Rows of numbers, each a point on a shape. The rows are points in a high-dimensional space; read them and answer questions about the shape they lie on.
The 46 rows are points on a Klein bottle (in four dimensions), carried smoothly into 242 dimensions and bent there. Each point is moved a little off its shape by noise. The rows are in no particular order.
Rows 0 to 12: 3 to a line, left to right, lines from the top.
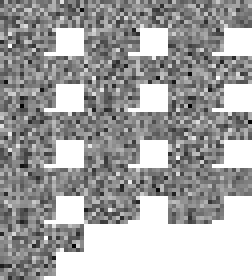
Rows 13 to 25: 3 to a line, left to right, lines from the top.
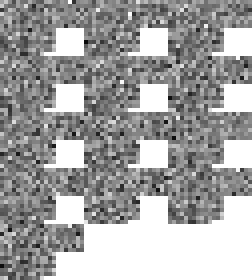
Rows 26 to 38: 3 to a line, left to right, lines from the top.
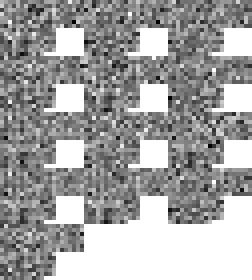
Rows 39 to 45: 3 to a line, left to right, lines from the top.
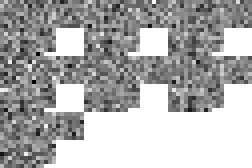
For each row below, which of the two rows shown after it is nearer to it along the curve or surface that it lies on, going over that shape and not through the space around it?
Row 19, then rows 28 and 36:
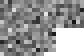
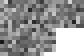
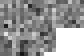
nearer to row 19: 28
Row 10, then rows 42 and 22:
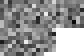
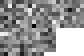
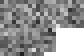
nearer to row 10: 22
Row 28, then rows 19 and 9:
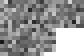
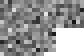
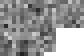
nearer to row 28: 9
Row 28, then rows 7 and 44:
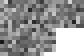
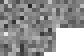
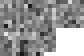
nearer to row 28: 44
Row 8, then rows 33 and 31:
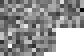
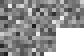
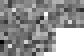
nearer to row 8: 33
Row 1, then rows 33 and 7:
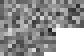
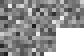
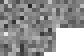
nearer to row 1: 33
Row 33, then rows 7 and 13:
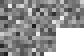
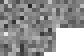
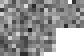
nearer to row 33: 7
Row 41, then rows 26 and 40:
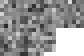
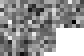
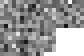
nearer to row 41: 26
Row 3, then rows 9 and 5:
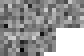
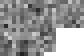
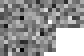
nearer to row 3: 5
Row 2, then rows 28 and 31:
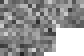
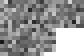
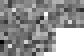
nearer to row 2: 31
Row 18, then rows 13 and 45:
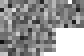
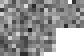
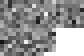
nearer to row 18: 13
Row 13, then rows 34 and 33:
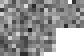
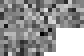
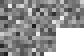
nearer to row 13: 34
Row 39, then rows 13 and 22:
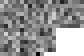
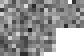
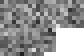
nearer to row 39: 13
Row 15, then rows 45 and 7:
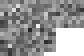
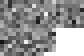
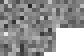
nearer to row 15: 45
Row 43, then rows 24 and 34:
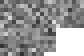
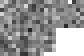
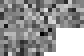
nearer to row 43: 34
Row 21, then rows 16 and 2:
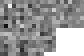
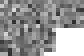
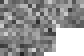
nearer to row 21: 2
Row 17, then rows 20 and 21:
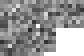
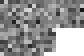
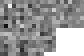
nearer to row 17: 20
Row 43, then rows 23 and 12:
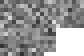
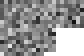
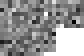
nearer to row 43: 23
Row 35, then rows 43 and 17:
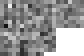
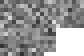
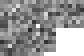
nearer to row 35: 43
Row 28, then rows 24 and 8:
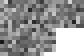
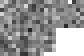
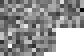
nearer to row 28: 24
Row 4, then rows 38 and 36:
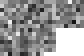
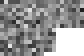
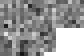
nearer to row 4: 36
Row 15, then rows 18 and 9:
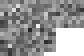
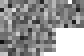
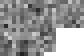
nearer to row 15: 18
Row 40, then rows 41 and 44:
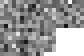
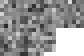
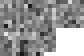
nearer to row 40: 44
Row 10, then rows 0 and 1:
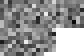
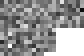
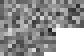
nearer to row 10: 0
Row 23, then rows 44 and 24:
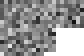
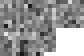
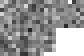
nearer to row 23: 24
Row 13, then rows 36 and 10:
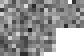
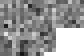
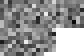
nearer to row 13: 36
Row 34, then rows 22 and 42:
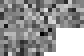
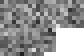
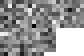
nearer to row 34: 42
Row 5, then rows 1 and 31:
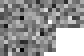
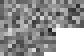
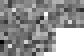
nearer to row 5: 1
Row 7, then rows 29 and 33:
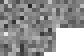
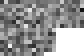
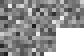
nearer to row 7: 33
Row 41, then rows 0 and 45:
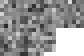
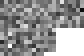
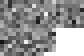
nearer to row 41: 45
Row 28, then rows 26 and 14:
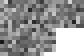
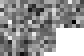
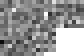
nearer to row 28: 26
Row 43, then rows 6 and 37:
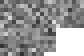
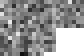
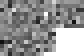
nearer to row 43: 37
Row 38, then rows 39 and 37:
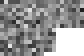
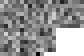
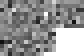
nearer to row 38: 37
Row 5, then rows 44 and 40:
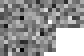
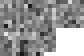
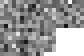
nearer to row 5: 44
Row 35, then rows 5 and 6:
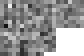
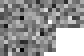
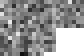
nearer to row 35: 5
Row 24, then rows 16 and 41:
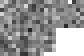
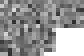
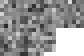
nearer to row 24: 16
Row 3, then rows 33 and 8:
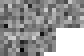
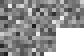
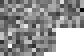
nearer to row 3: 33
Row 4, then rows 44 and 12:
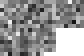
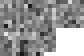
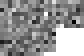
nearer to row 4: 12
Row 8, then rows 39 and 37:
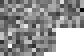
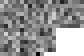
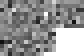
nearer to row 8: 37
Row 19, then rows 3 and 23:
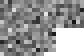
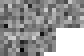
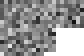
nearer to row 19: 23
